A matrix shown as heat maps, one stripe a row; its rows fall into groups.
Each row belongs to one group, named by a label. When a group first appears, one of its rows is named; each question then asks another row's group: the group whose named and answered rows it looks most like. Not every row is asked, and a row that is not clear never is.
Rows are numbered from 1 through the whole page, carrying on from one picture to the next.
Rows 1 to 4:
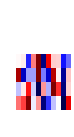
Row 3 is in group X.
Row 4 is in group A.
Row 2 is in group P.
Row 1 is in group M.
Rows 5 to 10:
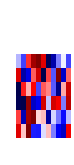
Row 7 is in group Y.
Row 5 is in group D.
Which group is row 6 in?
M
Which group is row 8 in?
X
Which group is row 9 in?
D
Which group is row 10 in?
A
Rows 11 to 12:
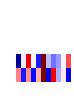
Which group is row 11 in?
Y
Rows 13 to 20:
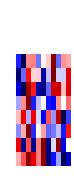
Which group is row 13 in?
X
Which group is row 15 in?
X
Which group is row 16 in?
A
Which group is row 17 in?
M
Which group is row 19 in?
P
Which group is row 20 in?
D
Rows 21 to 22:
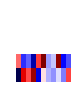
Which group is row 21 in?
P
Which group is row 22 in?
Y
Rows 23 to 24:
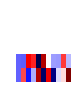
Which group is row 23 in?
Y
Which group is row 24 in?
M
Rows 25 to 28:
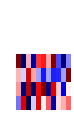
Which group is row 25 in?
P
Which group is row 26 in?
A
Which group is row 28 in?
M
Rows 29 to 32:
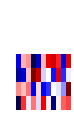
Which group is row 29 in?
X
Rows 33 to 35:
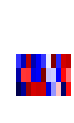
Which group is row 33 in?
X
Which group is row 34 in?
Y
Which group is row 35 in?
D
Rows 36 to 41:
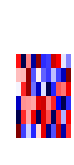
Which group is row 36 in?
P
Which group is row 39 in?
D
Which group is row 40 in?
Y
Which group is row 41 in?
P
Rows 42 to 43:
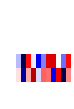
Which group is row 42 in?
X
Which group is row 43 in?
D
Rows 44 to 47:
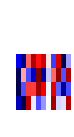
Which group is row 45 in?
M
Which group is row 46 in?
D
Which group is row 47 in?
X
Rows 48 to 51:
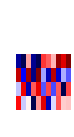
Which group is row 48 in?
X
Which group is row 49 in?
P
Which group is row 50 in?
M
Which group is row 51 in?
P
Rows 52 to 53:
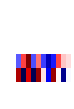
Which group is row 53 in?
P
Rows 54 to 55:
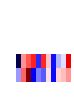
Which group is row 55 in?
A
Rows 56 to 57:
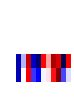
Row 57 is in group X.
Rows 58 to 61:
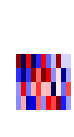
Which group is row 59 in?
D
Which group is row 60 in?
M
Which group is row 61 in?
M
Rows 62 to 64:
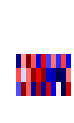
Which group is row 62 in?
Y
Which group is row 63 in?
D
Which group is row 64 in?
M
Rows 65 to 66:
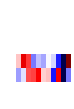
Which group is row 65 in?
A
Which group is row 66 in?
D
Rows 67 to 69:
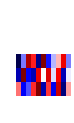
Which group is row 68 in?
M
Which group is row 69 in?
M
